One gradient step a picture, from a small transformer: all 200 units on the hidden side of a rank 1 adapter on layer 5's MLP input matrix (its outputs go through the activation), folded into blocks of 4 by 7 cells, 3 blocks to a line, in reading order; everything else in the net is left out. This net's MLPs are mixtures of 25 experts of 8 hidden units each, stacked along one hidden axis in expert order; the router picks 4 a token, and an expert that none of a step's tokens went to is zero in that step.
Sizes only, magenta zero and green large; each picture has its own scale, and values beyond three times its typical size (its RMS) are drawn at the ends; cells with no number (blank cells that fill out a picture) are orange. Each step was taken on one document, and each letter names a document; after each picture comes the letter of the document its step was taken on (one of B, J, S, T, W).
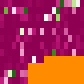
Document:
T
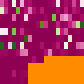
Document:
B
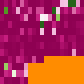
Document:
T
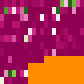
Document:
T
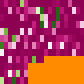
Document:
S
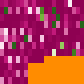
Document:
S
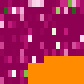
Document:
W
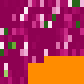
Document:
B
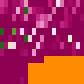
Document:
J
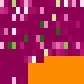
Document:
B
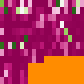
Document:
J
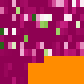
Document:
B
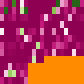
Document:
J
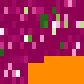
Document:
S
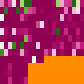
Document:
J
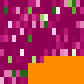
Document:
W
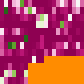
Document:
J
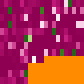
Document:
W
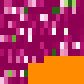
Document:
W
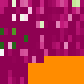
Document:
B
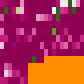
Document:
T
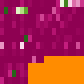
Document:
J
